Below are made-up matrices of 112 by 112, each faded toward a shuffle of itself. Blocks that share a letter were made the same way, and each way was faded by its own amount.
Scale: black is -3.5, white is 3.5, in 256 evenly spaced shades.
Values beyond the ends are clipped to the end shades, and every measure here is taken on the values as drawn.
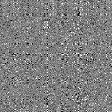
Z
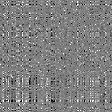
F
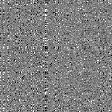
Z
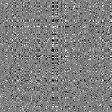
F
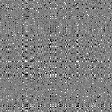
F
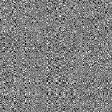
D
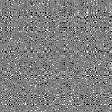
F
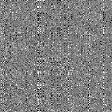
D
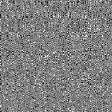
Z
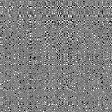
F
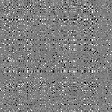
F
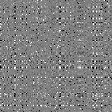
F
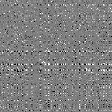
F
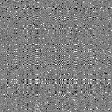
F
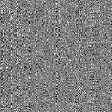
D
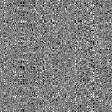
D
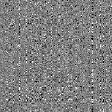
D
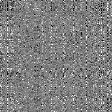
D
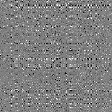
F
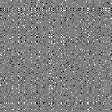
F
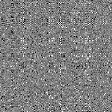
Z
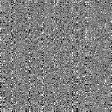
D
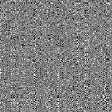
D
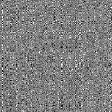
D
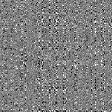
D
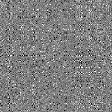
Z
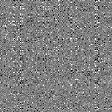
Z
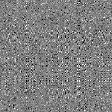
Z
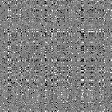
F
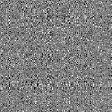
D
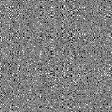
Z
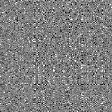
Z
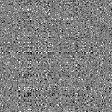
Z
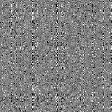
D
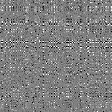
F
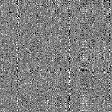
D
